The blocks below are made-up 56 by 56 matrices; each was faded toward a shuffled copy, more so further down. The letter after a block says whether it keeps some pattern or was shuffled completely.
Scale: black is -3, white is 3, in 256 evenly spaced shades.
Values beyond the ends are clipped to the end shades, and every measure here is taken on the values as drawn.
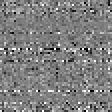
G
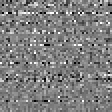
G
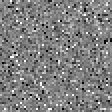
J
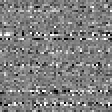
G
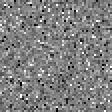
J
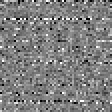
G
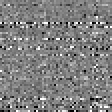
G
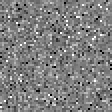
J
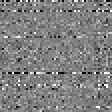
G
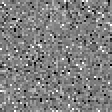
J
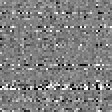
G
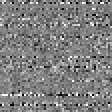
G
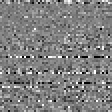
G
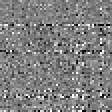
G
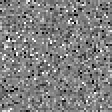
J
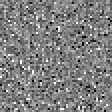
J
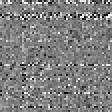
G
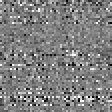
G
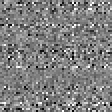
G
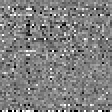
G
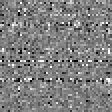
G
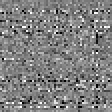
G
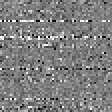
G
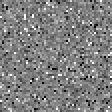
J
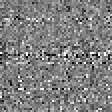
G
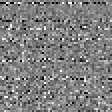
G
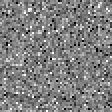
J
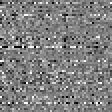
G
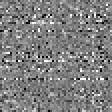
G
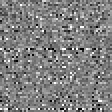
G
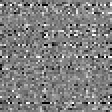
G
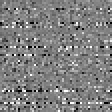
G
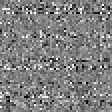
G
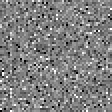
J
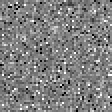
J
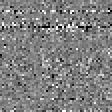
G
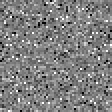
J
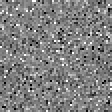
J
